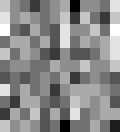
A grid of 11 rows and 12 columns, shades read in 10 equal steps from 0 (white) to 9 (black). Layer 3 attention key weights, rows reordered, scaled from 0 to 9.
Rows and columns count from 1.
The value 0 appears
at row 3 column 1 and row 3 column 12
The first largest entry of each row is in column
8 8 3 6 6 1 8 6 2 1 7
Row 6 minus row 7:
-1 -1 -2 0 1 -2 1 -3 -3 0 -1 -4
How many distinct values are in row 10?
7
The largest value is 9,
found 2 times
